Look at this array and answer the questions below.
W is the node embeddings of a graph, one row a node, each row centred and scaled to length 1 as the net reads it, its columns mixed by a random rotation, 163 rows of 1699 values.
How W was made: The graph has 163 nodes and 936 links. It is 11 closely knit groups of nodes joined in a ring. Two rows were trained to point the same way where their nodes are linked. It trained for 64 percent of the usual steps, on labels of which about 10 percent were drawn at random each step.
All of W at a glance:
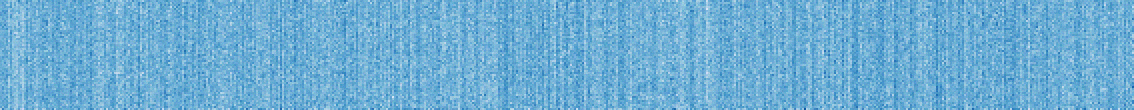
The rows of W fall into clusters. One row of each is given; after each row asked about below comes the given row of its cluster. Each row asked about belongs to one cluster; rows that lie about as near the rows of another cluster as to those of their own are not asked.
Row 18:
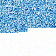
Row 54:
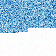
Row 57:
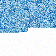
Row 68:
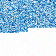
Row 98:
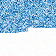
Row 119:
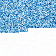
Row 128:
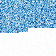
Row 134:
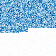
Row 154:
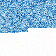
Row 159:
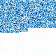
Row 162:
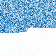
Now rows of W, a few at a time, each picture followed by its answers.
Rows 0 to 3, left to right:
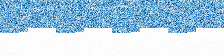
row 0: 159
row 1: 159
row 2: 18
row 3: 134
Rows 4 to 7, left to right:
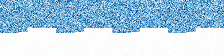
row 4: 98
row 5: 154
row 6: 159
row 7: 98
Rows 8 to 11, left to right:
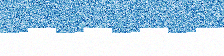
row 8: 154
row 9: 98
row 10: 68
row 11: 68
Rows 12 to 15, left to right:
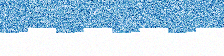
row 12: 159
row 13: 18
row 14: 154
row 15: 68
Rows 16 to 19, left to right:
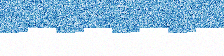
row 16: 57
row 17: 119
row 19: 128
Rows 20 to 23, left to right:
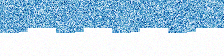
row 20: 18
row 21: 54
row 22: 162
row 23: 119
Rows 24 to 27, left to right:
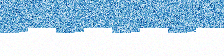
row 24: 98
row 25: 68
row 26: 162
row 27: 134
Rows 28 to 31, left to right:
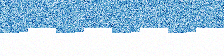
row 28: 134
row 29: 57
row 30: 159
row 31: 54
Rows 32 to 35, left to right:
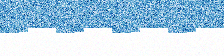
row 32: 128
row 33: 18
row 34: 128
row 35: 18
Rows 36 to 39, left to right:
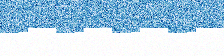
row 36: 128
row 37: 18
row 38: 128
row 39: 128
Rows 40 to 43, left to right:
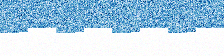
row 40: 154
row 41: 134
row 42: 57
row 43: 57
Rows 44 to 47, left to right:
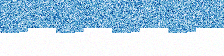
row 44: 119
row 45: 162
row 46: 159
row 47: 128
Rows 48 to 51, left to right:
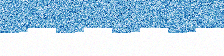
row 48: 119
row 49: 98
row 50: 54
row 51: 154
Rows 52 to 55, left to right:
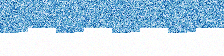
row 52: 98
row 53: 57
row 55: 154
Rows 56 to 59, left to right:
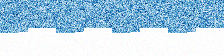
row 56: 119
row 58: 68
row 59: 159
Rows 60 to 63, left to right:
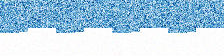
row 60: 159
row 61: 57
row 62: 119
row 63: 134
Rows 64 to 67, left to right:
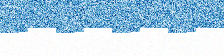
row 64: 18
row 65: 154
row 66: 98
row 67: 162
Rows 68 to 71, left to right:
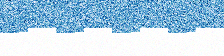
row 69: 154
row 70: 98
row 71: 98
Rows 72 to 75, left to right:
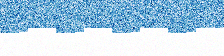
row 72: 119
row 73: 128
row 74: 98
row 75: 68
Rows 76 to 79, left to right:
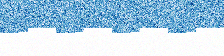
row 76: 68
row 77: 162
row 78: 162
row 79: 68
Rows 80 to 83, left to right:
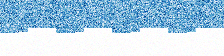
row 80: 54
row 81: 159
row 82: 68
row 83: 18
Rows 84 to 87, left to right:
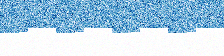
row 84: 57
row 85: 54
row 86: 128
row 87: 128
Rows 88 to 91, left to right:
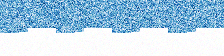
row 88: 154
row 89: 162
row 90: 159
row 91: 159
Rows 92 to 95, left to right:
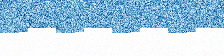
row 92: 154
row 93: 128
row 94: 54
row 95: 54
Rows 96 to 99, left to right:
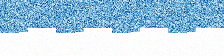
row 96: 128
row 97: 159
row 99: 98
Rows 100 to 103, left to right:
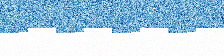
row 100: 68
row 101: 154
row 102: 134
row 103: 119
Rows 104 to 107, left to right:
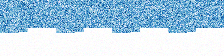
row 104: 162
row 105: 18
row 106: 54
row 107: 119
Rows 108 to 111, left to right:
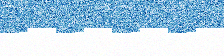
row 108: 18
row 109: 54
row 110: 18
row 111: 68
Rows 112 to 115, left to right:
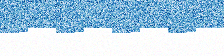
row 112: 57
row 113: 57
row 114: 18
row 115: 68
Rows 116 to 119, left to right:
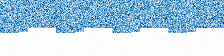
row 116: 68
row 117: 128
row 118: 119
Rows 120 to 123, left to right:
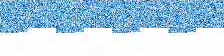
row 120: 159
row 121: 128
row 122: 54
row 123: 134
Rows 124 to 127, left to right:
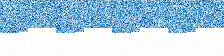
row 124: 68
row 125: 128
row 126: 159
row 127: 18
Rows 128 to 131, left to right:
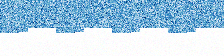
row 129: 134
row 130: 159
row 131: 162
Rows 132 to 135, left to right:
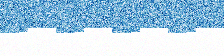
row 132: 162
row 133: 154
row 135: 162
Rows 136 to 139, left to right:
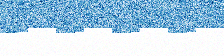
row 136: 154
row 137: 134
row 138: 162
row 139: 154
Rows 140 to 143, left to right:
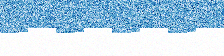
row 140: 54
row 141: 154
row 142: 159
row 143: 159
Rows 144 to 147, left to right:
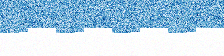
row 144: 162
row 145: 54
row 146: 54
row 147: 54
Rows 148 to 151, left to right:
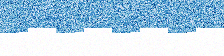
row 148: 54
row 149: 128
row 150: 68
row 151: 134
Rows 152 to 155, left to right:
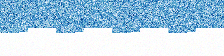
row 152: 119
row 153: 162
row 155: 119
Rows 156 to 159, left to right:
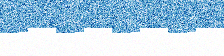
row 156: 68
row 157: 128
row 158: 128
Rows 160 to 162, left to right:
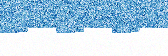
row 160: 57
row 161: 54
